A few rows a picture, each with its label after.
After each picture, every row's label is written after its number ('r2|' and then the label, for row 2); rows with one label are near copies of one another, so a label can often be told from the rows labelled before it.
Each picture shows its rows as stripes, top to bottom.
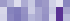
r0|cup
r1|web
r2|web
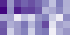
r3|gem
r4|gem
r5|cup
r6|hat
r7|hat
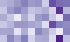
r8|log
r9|web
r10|cup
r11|log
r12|cup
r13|web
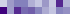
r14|web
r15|gem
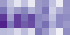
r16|cup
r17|hat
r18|gem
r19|gem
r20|cup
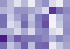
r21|cup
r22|log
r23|hat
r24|hat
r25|cup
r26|gem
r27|hat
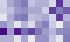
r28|web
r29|log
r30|web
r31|cup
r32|gem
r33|cup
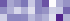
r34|hat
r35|cup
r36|web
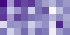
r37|gem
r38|hat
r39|gem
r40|web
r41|hat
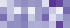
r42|log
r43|cup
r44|hat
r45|web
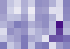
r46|cup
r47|cup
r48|cup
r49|web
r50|web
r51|log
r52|hat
